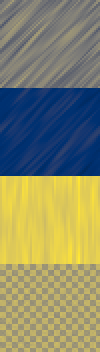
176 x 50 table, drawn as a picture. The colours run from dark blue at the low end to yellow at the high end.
It is made of 4 by 1 panels. Panel 1,1: middling, slanting up to the right. Panel 2,1: very low, slanting up to the right, faint in contrast. Panel 3,1: very high, streaked downward, faint in contrast. Panel 4,1: high, checkered.
